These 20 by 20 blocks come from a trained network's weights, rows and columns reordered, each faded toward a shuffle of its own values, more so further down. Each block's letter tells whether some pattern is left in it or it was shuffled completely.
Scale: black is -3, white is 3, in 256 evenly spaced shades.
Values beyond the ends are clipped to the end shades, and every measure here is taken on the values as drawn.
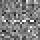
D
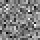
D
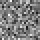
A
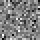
A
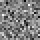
A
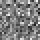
D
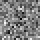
A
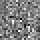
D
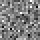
A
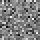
A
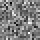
A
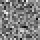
A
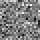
A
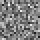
A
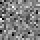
A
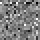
D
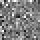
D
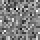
A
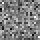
A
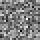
A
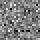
D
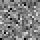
A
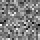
A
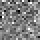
D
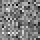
D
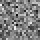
A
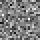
A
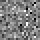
D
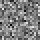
D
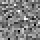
A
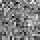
D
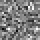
D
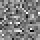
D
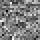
D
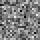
A
